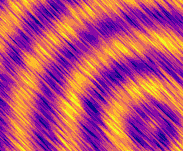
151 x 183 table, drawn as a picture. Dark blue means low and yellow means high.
Concentric rings centre on the bottom right. No row or column stands out. No seam splits the table. There is no overall slope. The ninth with the highest average is the bottom middle.
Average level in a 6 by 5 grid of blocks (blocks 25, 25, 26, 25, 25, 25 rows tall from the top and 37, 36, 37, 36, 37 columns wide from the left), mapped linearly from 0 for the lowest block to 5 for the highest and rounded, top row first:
4 0 4 1 0 / 1 4 0 3 5 / 2 1 4 1 0 / 3 1 2 4 5 / 3 2 1 3 1 / 3 2 1 3 0
